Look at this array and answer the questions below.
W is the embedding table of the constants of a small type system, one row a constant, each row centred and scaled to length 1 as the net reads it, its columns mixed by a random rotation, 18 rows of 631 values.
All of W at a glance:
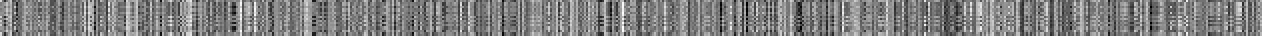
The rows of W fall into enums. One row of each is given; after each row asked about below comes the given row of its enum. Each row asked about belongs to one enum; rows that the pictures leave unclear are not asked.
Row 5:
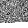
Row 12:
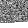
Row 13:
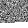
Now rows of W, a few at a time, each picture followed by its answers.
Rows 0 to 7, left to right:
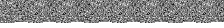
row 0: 12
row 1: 5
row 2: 5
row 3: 13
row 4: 5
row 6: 13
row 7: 5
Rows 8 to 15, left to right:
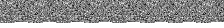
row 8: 12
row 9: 5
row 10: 12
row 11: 13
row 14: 13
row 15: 5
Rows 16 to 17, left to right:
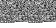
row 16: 12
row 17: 12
